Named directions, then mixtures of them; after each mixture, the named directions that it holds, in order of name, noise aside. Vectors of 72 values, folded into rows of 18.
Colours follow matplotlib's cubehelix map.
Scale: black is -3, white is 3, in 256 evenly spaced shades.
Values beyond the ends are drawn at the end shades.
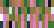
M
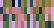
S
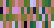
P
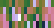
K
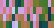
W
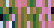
M, W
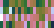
M, P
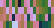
S, W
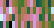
M, W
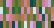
P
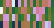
P, S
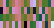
P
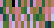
S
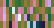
K, W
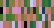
P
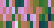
W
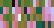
K, S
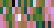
K, S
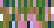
M, S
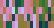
W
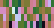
K, W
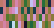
M, P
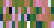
K, M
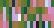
K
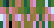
K, M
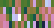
K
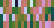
S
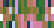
M, S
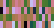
P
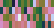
K, S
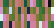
M
